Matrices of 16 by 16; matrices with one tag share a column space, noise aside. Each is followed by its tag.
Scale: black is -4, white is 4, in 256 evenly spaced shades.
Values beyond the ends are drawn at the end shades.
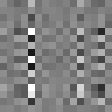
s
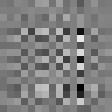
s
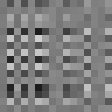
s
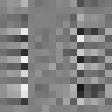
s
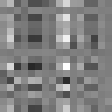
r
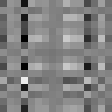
r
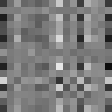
r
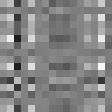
r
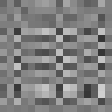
s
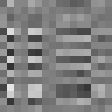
s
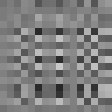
s
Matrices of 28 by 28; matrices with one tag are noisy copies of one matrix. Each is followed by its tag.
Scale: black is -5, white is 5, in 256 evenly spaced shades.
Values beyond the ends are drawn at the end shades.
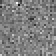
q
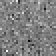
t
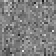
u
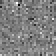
q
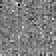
q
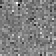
q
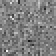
t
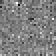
q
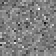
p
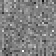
u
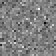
p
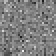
u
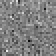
t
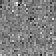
q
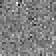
q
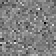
p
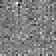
q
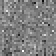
u
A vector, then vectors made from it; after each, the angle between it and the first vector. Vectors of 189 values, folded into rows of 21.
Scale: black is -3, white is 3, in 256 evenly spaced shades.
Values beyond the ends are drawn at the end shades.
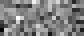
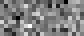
partly opposed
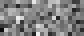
nearly parallel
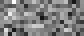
partly aligned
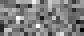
nearly parallel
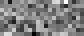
partly aligned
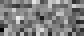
nearly parallel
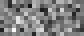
partly aligned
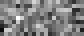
nearly parallel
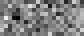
partly opposed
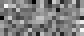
partly opposed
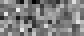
partly opposed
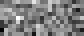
nearly parallel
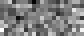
nearly opposite
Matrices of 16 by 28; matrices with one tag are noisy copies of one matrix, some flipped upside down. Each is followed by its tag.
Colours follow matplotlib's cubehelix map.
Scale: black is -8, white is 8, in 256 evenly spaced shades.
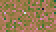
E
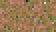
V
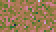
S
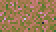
E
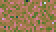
V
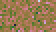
S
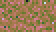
V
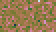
S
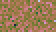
S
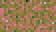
V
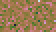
S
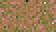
V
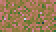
E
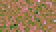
S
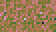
E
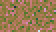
S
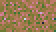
E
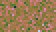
S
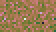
E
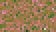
V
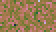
S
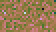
E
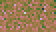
E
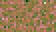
V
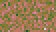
V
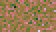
S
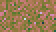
E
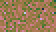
E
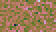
S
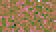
S
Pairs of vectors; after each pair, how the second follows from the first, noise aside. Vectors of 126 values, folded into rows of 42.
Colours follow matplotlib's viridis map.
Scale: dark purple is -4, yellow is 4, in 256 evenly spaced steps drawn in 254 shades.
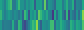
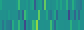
partly zeroed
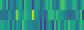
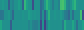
partly zeroed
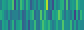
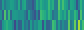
shuffled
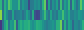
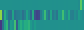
partly zeroed
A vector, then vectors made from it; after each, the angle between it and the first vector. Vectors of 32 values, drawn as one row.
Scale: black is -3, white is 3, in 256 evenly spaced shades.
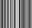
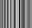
nearly parallel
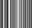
partly aligned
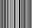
nearly parallel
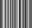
partly aligned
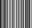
orthogonal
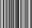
nearly opposite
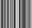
nearly parallel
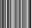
partly aligned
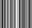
nearly parallel
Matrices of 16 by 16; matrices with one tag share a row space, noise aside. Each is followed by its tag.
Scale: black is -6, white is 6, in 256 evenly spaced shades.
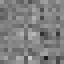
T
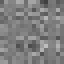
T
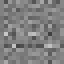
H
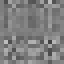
H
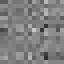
T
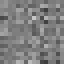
T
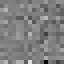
T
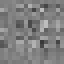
T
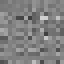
T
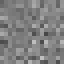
T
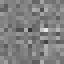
T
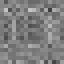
H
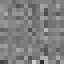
T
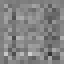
H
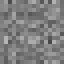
H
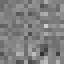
T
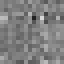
T
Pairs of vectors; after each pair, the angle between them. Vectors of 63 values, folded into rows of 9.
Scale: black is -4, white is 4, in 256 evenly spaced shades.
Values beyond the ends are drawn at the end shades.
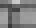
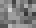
partly opposed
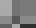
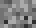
orthogonal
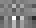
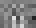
nearly parallel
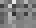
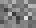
partly aligned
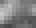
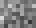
partly aligned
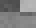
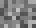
orthogonal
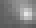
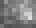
nearly parallel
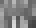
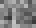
partly aligned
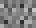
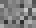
nearly parallel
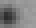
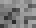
partly aligned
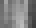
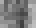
nearly opposite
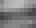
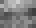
nearly parallel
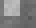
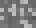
orthogonal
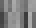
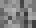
partly aligned
